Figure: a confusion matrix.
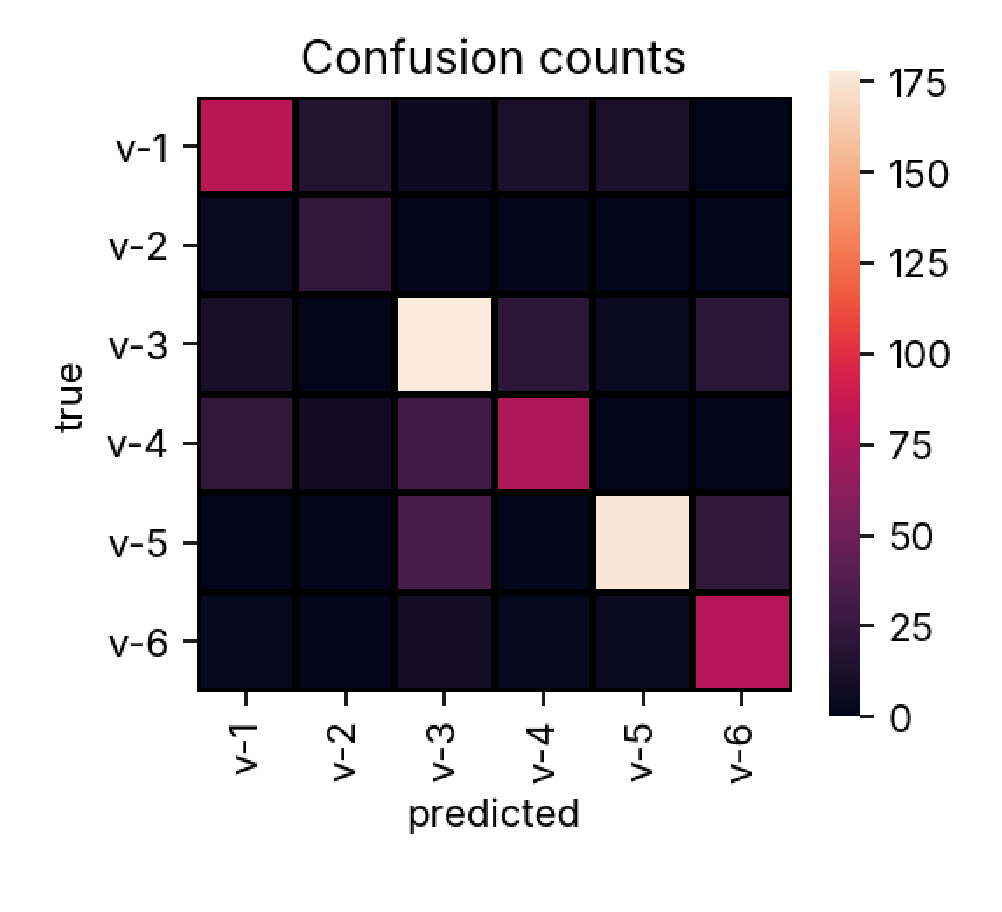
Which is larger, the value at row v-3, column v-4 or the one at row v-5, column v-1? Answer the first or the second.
the first
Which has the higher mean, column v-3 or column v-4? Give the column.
v-3
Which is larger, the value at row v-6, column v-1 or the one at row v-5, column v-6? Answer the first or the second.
the second
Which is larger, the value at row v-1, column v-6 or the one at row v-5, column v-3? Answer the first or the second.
the second
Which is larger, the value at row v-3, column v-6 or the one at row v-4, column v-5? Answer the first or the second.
the first
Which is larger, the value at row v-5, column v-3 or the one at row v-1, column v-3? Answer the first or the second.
the first
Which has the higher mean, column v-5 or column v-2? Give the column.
v-5
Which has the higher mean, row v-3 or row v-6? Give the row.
v-3
